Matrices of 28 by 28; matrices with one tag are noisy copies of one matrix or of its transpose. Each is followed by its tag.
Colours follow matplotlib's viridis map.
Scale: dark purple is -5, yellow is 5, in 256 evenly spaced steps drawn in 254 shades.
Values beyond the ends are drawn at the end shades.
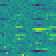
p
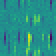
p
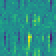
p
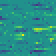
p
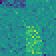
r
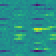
p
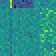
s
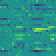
p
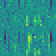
p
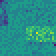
r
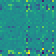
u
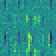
p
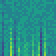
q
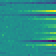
q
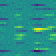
p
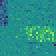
r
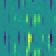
p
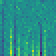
q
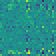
u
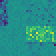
r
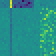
s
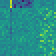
s
